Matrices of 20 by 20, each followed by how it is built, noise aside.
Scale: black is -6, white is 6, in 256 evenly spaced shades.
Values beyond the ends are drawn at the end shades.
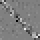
banded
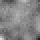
smooth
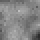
smooth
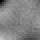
smooth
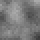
smooth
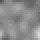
smooth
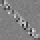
banded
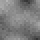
smooth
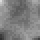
smooth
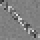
banded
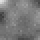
smooth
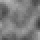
smooth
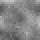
smooth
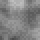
smooth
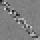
banded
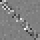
banded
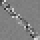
banded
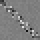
banded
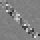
banded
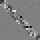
banded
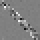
banded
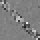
banded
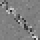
banded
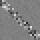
banded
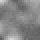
smooth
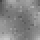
smooth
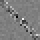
banded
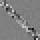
banded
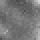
smooth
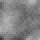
smooth
